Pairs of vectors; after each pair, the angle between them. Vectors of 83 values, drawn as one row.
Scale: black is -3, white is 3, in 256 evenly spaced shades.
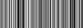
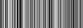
orthogonal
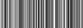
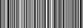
partly opposed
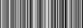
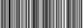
nearly opposite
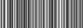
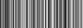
partly opposed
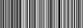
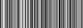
orthogonal
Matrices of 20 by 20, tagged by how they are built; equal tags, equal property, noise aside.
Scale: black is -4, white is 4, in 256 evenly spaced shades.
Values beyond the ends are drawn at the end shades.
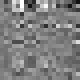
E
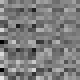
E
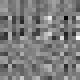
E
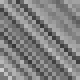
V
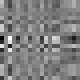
E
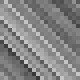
V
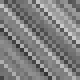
V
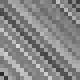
V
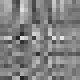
E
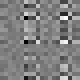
E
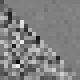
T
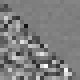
T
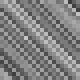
V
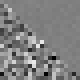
T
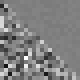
T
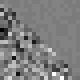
T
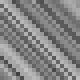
V
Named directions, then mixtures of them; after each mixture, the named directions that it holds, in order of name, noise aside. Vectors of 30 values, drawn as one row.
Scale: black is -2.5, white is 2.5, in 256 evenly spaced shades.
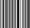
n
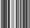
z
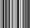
n, z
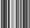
z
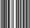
z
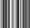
n, z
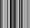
n, z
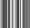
n, z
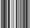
z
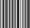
n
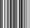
n, z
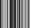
z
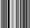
z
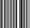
n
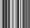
n, z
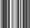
n, z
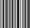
n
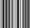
n, z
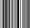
n, z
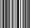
n, z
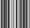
n, z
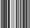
z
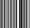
n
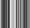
z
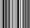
n, z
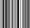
n, z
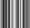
n, z
